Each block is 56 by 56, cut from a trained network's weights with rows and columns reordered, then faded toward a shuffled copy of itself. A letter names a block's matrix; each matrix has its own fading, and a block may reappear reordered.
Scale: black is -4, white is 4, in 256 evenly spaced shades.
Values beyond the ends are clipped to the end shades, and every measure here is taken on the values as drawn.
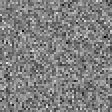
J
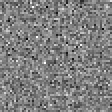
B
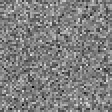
B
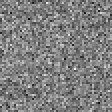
B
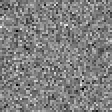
J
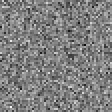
B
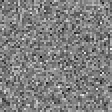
B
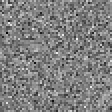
B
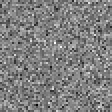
B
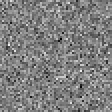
J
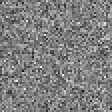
J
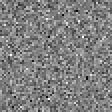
B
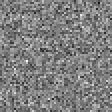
J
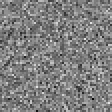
B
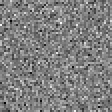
J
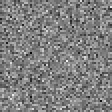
J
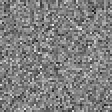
B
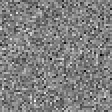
B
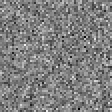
B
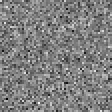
B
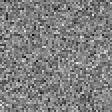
B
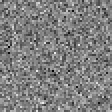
B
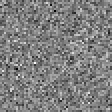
J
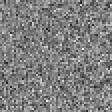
J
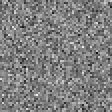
B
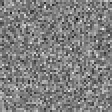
J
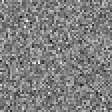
J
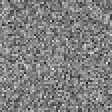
B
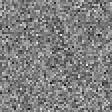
B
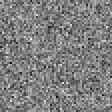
B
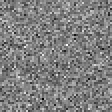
B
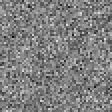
J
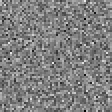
J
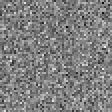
J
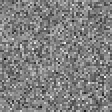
J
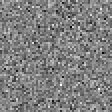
B
